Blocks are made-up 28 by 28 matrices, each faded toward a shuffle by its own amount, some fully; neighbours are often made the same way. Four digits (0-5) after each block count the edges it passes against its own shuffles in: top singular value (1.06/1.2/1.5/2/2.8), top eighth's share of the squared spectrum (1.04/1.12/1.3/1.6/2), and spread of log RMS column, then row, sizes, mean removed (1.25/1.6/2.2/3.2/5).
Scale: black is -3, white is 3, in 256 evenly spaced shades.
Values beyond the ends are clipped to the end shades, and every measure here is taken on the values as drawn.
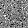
0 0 0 0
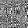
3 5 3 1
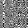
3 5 3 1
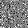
0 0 1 0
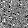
1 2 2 0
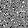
0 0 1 0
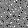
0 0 0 0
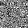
2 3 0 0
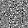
1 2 2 0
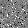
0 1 0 0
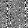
2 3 3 0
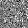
2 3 1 0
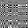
4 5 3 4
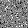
0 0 0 0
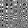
4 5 3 2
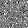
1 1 0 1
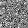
0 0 0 0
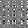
4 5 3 3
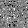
2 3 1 0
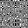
3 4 2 1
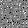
1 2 0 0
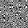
3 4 2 1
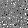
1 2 0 0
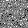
0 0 0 1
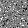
0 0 0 0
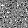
2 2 0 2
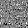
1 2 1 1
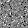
1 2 0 0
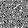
1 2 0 0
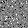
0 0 0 0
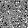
0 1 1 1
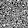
0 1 0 0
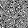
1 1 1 0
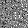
0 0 1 0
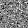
0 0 0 1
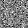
0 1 1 0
